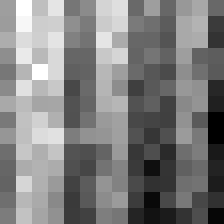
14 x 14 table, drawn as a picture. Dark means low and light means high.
Average level on the scale: 50%. Slope: up to the top left. Ninth with the highest average: top left. Stripes: upright, repeating 3 times.
